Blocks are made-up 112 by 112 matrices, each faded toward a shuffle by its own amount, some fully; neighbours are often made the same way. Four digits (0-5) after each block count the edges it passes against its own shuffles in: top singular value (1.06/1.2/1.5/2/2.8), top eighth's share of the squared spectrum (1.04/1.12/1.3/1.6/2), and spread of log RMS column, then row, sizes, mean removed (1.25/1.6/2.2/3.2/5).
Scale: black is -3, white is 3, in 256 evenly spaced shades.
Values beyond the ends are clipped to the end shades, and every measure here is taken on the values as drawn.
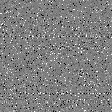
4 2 0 1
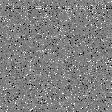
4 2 0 1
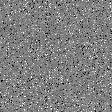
1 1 1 0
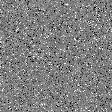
0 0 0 0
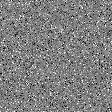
2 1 0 0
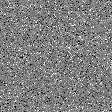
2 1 0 0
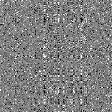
4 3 3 2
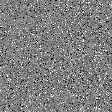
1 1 1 0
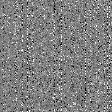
2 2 3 0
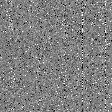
2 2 2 0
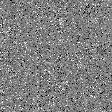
1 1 1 0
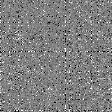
2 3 3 3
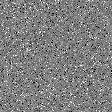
0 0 0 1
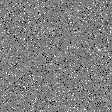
0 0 0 0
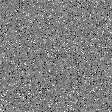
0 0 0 0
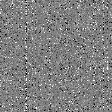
2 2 3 2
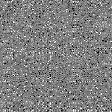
4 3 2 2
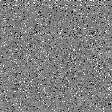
4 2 1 1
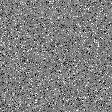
2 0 0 0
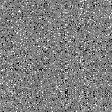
4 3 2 1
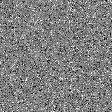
3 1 1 0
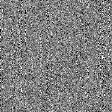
1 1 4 0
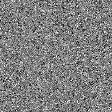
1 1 2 0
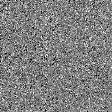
0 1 2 0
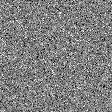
0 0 0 0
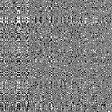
5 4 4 3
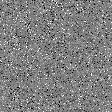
2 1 0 0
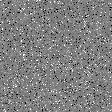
0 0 0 0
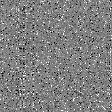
4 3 2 1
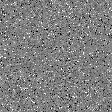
2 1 0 0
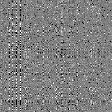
5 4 3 2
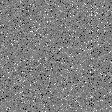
2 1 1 0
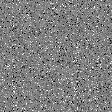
3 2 1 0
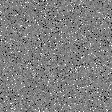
1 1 0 0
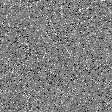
1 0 0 0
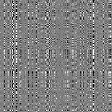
5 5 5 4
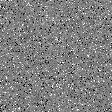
1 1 0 0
